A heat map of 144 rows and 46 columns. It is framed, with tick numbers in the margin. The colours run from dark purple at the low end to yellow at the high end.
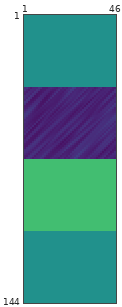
It is made of 4 by 1 panels. Panel 1,1: middling, flat. Panel 2,1: very low, slanting up to the right, faint in contrast. Panel 3,1: high, flat. Panel 4,1: middling, flat.
